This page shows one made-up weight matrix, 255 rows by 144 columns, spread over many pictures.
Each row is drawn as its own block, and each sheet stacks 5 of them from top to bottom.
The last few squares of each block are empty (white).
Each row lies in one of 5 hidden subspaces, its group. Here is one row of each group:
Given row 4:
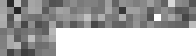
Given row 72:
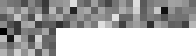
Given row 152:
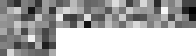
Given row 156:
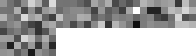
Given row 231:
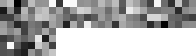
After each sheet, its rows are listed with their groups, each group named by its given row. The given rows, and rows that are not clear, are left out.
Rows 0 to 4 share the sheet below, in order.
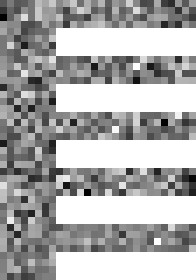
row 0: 231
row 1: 156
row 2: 72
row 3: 152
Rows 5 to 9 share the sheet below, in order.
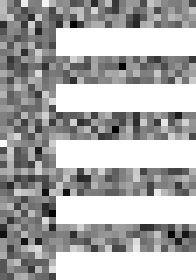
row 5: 156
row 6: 4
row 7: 72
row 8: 72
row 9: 156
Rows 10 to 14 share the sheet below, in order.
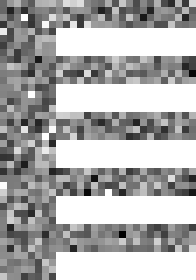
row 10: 231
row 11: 152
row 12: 231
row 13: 152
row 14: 4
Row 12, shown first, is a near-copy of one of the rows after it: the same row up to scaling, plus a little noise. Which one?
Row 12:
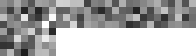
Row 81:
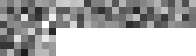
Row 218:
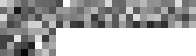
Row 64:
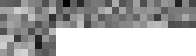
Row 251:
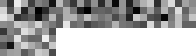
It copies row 81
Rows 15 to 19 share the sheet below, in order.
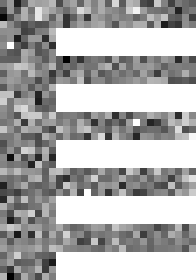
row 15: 231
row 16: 231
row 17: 156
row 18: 152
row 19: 72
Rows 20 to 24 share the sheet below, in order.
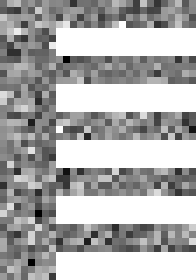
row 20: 72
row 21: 231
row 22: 152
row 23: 231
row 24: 152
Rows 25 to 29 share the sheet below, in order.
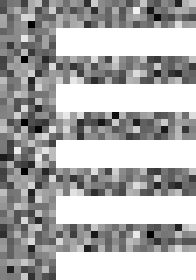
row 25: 156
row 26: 156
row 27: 231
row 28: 156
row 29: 156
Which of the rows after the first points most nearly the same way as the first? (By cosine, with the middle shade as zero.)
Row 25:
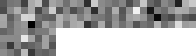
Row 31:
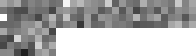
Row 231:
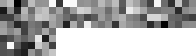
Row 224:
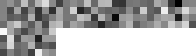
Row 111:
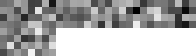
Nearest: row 224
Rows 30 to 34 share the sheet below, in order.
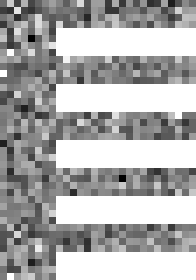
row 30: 4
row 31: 231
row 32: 72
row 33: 4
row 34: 4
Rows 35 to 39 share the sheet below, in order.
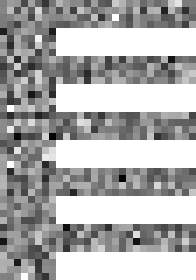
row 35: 72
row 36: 4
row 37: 72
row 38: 4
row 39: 231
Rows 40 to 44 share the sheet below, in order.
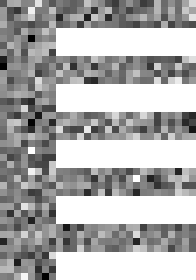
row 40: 152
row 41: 156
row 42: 152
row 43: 156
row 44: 231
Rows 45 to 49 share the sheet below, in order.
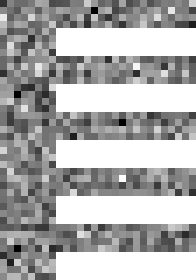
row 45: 152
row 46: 231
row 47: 4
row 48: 4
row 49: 72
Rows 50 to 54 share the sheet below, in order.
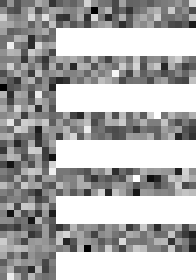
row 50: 152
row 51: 72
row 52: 4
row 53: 156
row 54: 152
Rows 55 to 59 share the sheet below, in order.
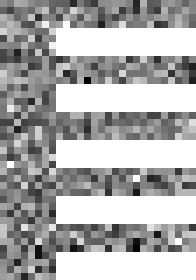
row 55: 72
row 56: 152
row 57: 4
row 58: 156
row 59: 156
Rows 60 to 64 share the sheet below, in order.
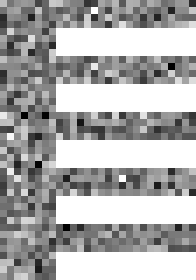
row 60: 152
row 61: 152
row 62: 156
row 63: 4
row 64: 231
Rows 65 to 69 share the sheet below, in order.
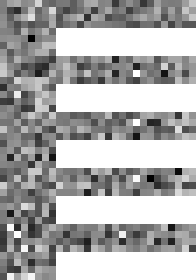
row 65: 152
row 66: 231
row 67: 156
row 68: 156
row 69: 4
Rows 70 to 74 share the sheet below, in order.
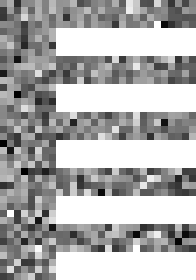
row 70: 231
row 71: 231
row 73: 156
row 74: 156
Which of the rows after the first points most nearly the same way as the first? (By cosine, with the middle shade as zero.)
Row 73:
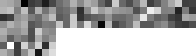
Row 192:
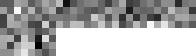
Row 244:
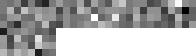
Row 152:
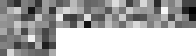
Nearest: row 244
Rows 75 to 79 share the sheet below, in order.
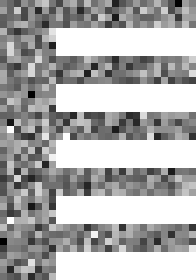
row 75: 72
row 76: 152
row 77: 72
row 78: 4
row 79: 152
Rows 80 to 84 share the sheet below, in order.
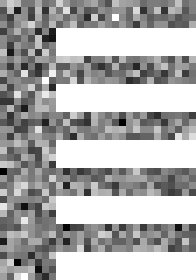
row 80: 72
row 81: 231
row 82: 4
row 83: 231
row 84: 231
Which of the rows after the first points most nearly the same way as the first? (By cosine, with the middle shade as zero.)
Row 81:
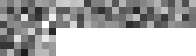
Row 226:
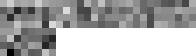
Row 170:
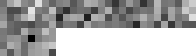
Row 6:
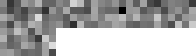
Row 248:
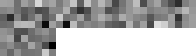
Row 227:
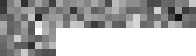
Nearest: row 170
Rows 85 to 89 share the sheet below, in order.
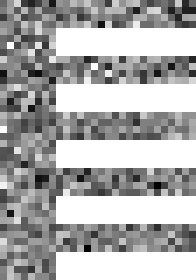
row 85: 156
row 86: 152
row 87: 231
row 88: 231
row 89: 152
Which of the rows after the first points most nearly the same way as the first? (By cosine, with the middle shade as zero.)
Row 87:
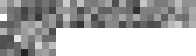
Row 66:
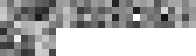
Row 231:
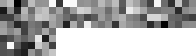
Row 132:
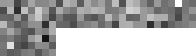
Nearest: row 66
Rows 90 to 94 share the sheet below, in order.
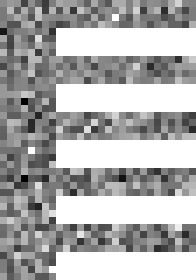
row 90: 72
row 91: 156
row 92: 152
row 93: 4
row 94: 72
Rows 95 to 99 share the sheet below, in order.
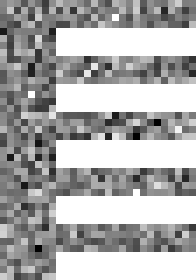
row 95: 72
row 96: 152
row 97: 156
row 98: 156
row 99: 156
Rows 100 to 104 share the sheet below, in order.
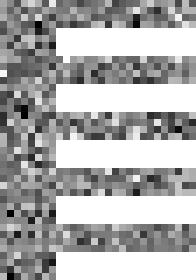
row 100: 156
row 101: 231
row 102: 156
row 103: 156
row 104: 72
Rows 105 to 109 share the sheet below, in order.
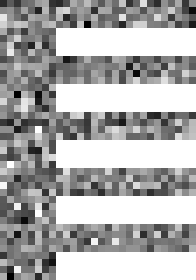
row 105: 152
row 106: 231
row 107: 4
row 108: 231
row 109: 72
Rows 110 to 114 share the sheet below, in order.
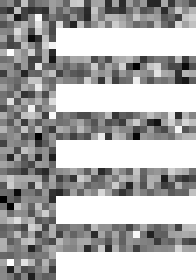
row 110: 4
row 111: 156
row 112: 156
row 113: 72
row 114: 156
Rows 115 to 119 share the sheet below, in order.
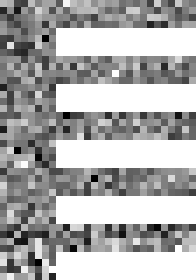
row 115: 231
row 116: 72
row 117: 231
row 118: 152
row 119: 4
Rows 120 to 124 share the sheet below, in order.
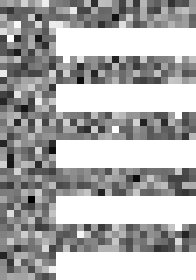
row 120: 72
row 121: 231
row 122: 72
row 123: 156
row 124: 72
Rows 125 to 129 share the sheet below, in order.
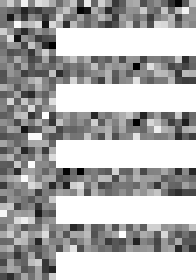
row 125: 72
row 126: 156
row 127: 156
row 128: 231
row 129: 4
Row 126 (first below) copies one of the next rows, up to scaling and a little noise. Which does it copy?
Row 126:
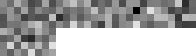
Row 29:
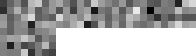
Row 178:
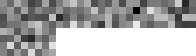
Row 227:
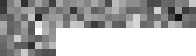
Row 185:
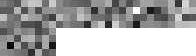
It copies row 178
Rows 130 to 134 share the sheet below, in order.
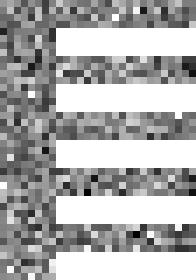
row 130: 72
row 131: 152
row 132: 231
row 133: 152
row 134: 156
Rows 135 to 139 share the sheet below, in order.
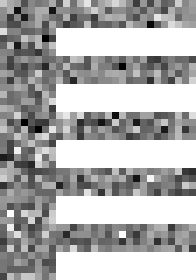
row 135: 231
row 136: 4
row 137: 231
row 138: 156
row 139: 4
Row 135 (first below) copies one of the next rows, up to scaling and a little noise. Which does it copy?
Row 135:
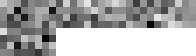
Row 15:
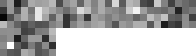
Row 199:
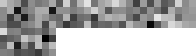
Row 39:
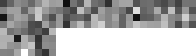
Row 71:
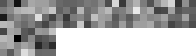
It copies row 199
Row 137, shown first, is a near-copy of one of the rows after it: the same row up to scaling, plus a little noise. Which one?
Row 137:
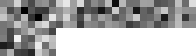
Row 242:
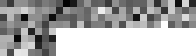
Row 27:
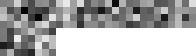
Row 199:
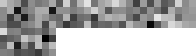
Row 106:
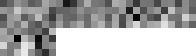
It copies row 27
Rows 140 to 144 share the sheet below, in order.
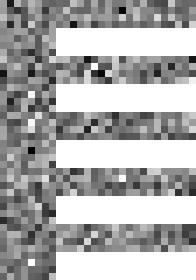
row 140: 4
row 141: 152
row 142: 152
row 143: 4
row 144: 152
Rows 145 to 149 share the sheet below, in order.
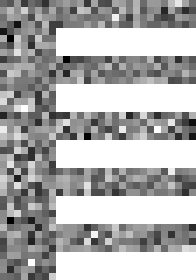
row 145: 72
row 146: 231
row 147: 152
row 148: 4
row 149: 152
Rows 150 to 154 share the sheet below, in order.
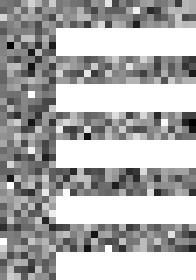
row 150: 156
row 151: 152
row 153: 72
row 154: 152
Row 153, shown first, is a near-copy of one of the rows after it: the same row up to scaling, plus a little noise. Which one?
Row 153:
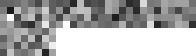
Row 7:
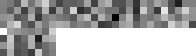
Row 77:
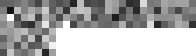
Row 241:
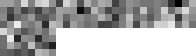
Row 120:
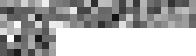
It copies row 77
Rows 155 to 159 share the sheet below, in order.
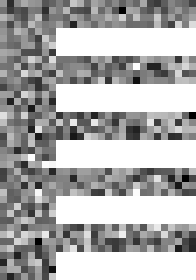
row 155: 4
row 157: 156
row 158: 156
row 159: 4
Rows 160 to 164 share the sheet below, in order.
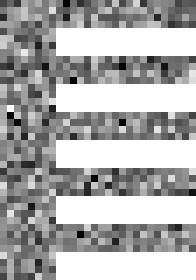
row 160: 231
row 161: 4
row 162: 4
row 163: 152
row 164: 72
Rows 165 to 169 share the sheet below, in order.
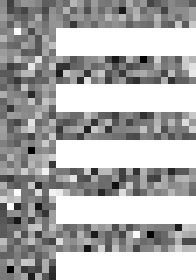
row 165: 4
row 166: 152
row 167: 152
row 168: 72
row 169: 156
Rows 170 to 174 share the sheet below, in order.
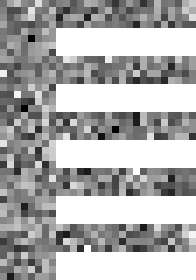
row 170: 152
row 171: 231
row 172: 72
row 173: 231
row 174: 152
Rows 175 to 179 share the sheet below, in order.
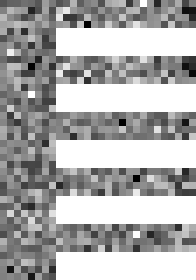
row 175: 152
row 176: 152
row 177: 4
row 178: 156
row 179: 156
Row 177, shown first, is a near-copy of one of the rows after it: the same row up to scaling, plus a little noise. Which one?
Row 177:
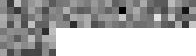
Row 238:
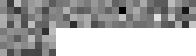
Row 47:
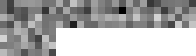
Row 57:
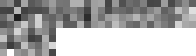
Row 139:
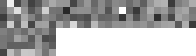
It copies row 238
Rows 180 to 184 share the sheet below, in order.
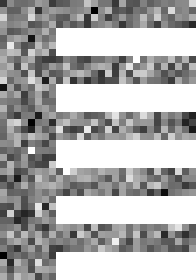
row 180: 152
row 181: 231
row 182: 152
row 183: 231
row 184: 72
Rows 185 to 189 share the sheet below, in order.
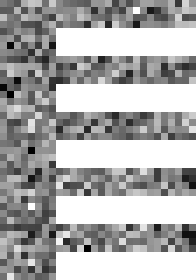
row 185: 156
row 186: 72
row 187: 152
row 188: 152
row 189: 152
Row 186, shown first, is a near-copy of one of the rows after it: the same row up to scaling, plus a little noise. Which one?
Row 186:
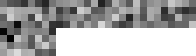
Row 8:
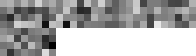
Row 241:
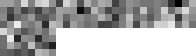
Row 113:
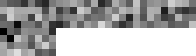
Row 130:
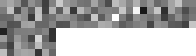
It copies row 113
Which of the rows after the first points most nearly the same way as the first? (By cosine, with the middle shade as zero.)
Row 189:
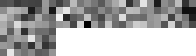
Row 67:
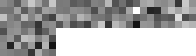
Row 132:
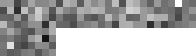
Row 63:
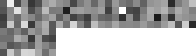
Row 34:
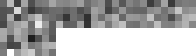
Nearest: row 132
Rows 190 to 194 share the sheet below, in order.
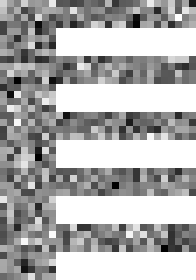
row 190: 156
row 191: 72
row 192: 231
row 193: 72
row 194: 231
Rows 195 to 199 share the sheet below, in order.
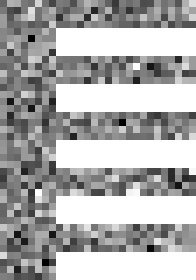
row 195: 152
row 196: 156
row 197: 4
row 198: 156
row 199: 231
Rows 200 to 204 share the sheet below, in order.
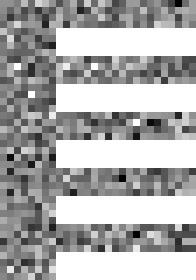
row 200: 72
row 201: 152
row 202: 156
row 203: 4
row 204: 156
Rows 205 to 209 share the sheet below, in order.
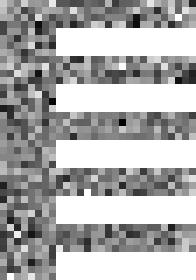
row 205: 156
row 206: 4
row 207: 4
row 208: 152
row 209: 4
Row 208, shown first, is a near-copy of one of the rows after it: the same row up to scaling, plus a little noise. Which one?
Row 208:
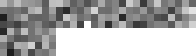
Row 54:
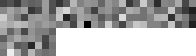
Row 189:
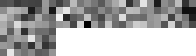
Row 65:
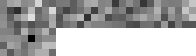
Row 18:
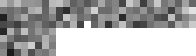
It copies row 18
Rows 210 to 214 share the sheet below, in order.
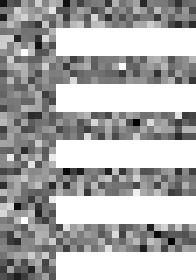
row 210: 231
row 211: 4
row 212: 156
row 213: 231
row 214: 231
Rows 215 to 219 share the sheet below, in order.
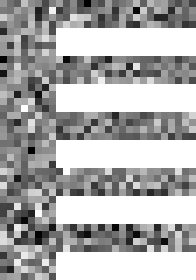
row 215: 231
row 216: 231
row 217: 152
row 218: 231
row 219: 231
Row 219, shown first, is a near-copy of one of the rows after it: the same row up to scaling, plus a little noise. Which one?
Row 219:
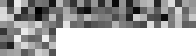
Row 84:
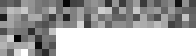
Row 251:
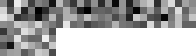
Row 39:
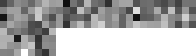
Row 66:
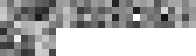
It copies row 251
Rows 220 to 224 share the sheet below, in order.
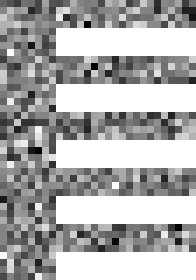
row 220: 152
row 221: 152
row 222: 4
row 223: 72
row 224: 72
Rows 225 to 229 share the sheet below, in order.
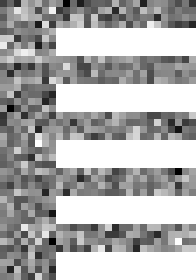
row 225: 231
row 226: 72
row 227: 156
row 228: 72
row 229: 156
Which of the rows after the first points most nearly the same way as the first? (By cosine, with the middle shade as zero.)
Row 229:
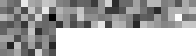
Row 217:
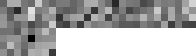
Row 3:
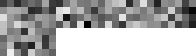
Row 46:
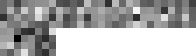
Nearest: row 46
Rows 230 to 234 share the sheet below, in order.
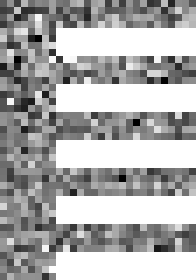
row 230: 4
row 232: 156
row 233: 4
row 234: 72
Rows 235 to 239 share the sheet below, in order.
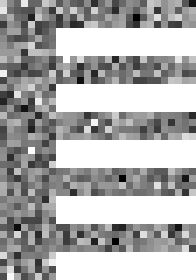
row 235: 156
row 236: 231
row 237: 152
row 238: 4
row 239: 72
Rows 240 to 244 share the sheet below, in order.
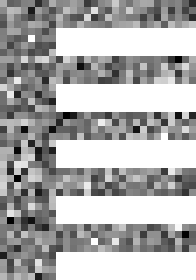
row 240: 152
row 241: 72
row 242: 231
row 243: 4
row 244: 72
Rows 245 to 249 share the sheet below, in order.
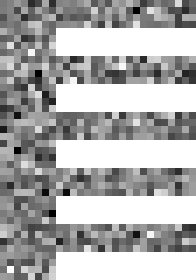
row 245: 156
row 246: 4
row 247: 231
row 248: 72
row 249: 156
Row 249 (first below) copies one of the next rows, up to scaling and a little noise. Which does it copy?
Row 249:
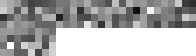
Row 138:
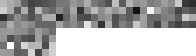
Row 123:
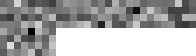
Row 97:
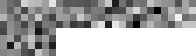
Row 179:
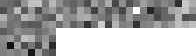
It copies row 138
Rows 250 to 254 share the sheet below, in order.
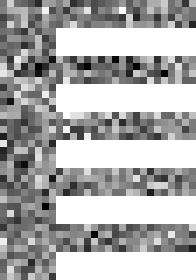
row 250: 4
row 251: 231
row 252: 231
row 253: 231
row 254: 152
